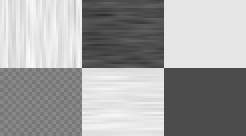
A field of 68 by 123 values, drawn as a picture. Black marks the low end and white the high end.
It is made of 2 by 3 panels. Panel 1,1: very high, streaked downward, faint in contrast. Panel 1,2: low, streaked across, faint in contrast. Panel 1,3: very high, flat. Panel 2,1: middling, checkered, faint in contrast. Panel 2,2: very high, streaked across, faint in contrast. Panel 2,3: low, flat.
